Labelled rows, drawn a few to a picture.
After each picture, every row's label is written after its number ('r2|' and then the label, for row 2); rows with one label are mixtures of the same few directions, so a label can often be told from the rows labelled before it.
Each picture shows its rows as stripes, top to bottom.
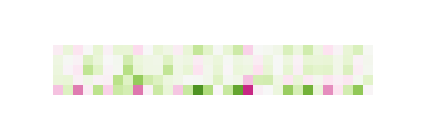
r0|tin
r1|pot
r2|pot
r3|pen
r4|tin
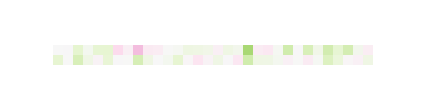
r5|pen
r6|tin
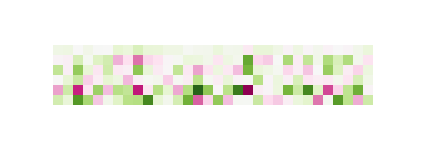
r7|pen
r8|pen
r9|tin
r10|pot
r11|tin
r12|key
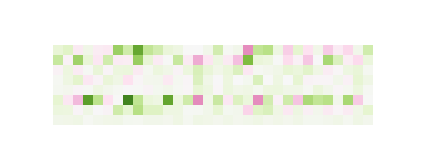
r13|pen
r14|tin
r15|tin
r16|pot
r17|key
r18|pot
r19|pen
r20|pot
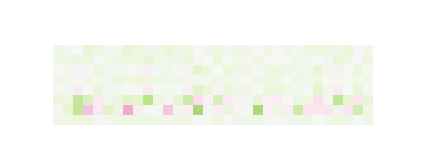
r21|pot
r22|key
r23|key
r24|pen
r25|key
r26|key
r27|pot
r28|key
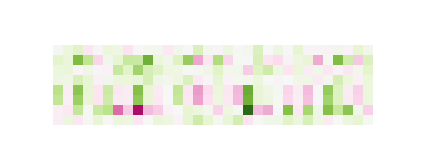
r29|pot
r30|key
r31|pen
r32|key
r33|tin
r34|tin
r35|pen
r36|tin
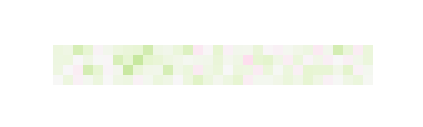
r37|key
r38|pen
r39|pot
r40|tin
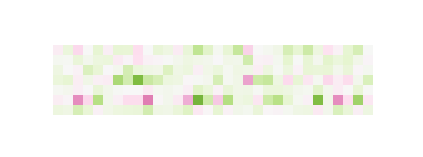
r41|tin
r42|pen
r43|pot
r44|pen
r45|key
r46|key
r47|key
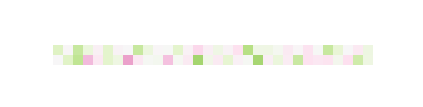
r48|tin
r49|pot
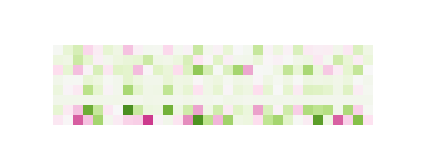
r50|pot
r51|key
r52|tin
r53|pot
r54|pot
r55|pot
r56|pot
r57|key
